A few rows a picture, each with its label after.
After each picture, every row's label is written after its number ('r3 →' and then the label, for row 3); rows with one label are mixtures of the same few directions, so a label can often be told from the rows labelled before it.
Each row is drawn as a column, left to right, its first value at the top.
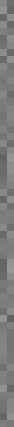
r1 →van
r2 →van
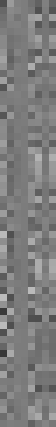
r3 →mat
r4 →mat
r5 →van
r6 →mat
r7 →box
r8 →van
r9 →box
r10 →van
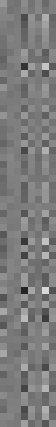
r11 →mat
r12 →van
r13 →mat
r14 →box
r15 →box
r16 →van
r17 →box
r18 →box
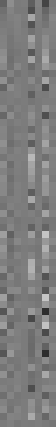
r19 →mat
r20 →mat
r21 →box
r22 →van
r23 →van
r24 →mat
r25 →mat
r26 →box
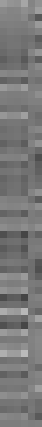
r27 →mat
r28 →mat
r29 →mat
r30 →mat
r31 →van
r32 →van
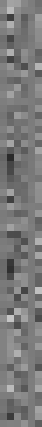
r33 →van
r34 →van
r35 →mat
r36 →box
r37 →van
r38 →box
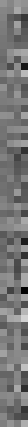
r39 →mat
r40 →box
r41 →van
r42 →box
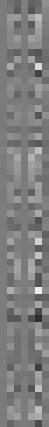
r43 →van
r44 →box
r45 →van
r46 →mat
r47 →van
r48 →box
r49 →mat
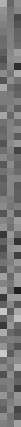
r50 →mat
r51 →mat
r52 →box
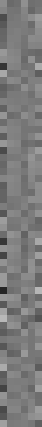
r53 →box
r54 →mat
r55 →mat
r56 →mat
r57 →van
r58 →box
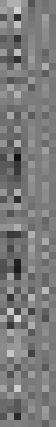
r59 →van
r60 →mat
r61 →van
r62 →mat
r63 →mat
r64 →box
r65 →box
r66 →box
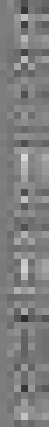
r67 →box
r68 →mat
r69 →box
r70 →van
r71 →box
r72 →van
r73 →van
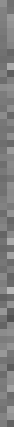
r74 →mat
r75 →box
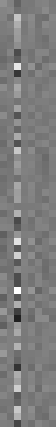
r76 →mat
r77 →van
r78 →box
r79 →van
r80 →box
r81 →box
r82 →van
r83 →box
